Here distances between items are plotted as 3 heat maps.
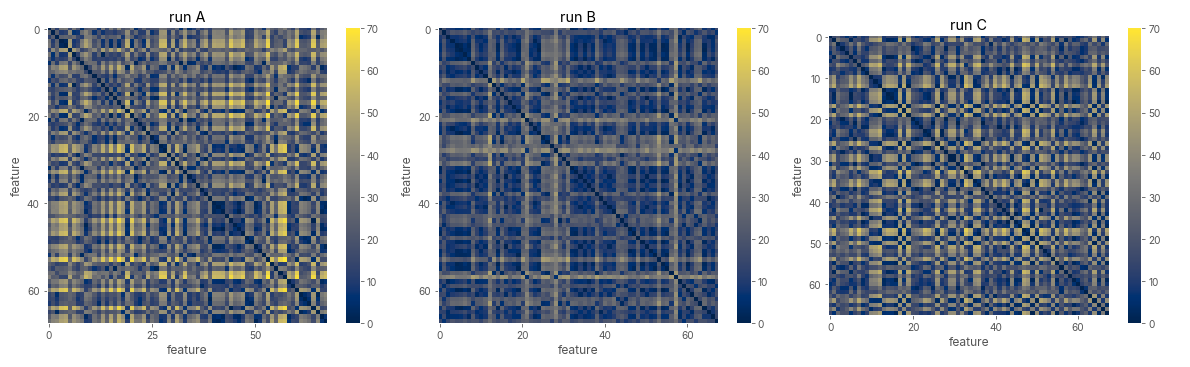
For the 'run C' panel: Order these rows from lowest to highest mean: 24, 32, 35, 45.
45, 24, 32, 35
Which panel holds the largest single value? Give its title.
run A
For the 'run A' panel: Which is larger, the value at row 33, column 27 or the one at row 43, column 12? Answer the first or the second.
the second
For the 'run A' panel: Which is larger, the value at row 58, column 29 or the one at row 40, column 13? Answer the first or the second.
the second
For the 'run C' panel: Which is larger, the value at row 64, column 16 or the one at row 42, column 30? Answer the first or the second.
the second
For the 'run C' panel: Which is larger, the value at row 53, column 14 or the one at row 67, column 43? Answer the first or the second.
the first
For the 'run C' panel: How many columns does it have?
68
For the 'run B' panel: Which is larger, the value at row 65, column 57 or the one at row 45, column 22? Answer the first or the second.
the first
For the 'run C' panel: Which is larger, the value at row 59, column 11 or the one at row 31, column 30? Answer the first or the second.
the first
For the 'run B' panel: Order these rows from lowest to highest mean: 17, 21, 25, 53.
17, 25, 53, 21
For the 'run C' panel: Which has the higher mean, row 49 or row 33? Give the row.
33
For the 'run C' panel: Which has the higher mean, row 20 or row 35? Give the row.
35
